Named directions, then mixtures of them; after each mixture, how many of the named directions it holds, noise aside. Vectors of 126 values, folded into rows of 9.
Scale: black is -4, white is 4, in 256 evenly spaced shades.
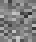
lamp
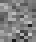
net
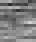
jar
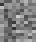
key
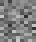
two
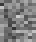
one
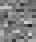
three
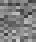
two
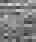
two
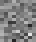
two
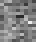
three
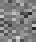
one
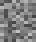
two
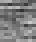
one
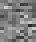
three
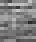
one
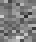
two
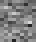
three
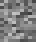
two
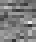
two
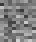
three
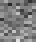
two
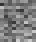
three
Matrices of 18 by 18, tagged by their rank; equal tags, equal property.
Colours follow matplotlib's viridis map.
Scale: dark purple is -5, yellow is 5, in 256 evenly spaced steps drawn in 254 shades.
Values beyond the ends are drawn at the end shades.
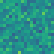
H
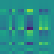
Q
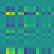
Q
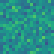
H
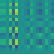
Q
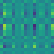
Q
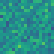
H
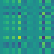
Q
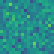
H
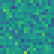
H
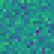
H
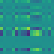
Q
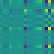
Q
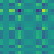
Q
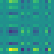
Q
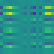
Q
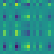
Q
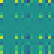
Q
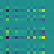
Q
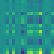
Q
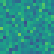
H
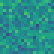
H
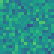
H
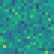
H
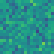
H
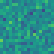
H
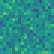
H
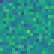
H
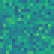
H
